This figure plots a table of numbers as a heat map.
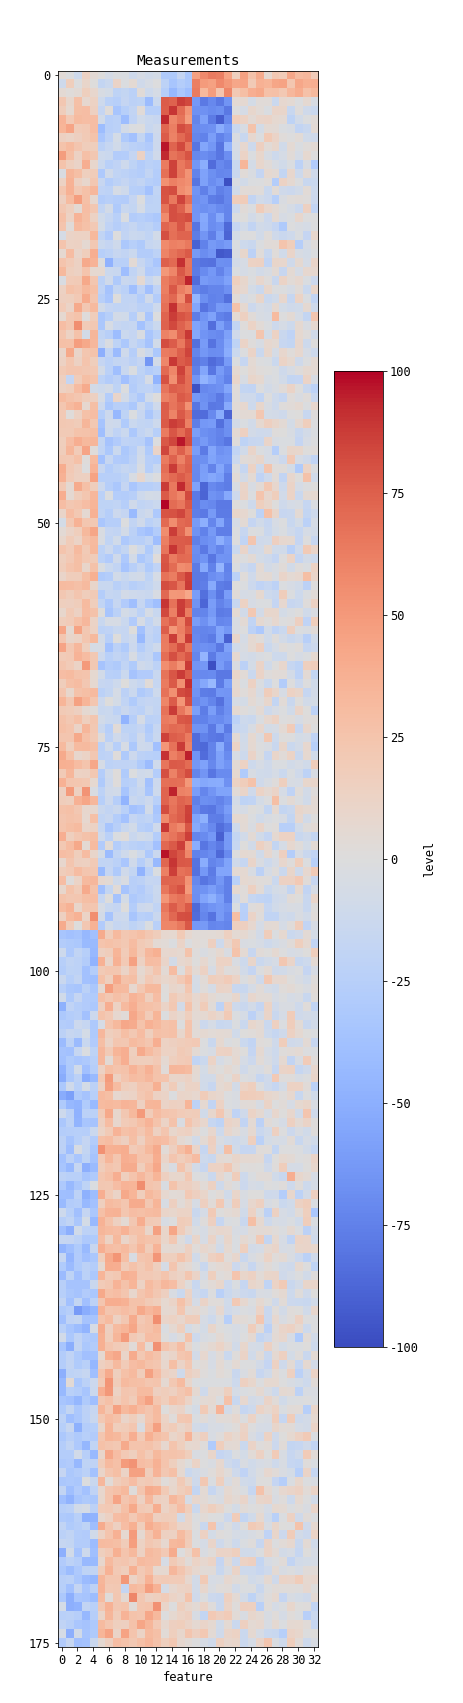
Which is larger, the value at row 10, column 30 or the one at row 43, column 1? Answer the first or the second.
the second
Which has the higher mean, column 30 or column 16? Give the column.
16
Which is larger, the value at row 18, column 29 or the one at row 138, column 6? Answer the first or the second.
the second
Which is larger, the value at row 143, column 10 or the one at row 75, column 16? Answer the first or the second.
the second
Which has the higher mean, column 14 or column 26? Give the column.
14
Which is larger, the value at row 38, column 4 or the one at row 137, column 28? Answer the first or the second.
the first
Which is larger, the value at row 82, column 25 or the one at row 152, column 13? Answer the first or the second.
the second
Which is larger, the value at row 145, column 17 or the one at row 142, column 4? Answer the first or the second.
the first
